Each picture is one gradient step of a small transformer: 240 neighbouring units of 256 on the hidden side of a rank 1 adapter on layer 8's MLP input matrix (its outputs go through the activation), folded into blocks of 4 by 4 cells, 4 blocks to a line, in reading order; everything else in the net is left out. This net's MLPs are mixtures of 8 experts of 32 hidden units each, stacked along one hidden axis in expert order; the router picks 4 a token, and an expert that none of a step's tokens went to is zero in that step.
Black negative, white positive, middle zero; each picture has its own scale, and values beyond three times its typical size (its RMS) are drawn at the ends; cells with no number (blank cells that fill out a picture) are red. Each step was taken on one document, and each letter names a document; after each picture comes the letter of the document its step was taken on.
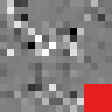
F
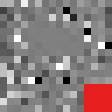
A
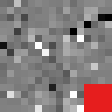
F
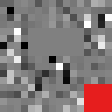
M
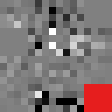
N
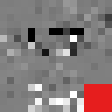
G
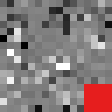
M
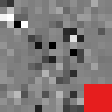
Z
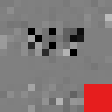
G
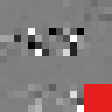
G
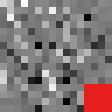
Z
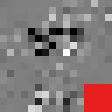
G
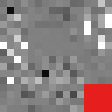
M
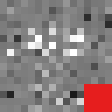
F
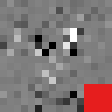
F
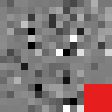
N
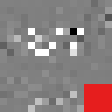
G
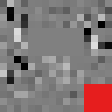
A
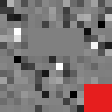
A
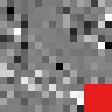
M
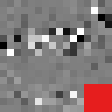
G
